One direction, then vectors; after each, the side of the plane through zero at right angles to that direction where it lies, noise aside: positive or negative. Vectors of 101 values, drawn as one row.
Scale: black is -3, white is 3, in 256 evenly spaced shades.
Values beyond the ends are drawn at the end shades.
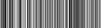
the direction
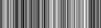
negative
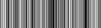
negative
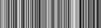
negative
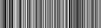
positive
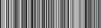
negative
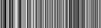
positive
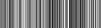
positive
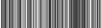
positive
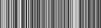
negative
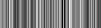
negative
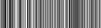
positive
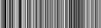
positive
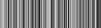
negative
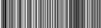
positive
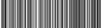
positive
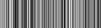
negative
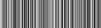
negative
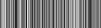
negative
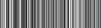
negative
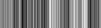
negative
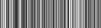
negative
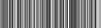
positive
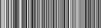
negative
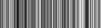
negative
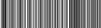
positive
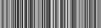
negative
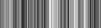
negative
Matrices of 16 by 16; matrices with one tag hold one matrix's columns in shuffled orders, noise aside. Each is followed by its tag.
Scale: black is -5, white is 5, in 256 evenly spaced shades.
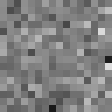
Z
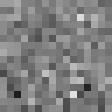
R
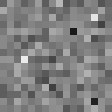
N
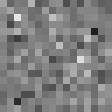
N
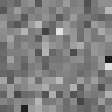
Z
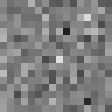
N
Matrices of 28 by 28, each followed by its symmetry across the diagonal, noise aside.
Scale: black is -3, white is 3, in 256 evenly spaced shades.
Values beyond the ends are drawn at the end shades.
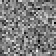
neither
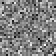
symmetric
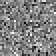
neither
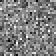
neither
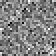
symmetric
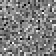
symmetric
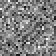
symmetric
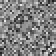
symmetric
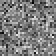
symmetric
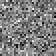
neither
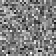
neither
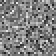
symmetric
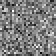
neither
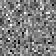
neither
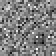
symmetric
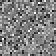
symmetric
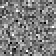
neither
